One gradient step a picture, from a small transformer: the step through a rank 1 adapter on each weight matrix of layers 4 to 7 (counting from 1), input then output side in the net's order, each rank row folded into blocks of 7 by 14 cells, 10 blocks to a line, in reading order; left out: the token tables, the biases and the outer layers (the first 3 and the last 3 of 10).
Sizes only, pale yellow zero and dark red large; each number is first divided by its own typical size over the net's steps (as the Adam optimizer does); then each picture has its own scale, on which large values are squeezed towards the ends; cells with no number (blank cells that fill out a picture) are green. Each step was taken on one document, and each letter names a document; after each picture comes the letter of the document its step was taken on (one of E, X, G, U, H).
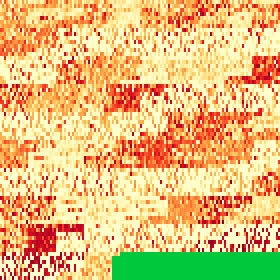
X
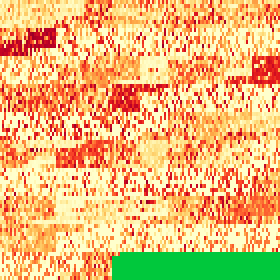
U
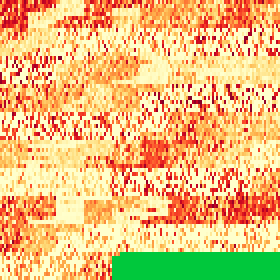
U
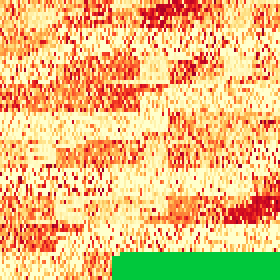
X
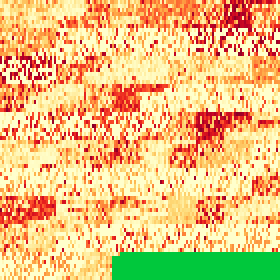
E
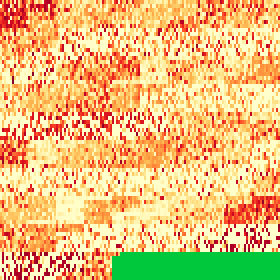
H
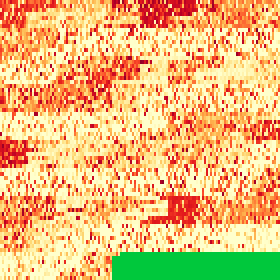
X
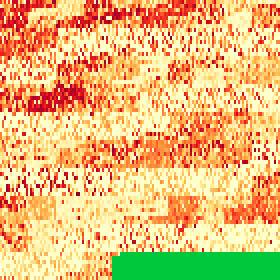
X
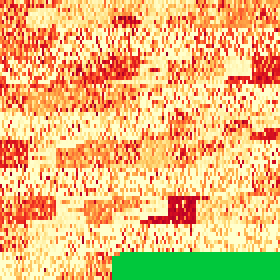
X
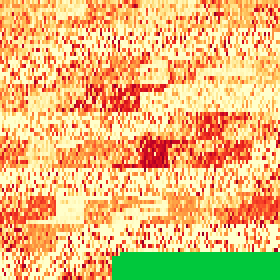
H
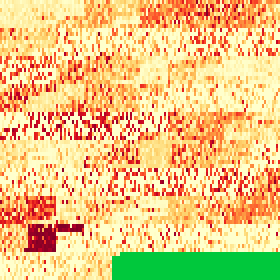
E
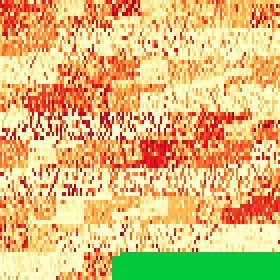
H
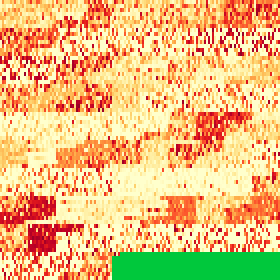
H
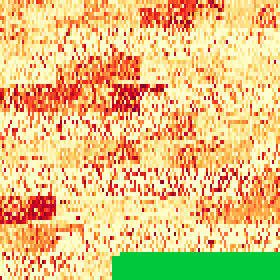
E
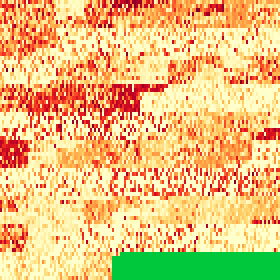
E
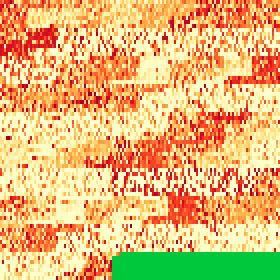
U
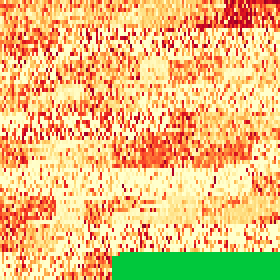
H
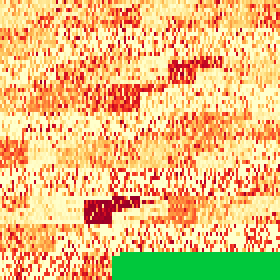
H
